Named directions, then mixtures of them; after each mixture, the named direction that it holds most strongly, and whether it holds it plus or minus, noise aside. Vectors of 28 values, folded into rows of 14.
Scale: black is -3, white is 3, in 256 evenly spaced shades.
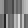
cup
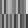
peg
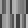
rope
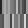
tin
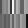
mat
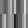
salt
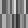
rope, plus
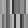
rope, minus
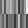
peg, plus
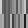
tin, minus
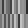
peg, minus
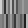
tin, minus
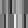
salt, minus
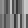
salt, plus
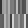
tin, plus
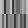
peg, plus
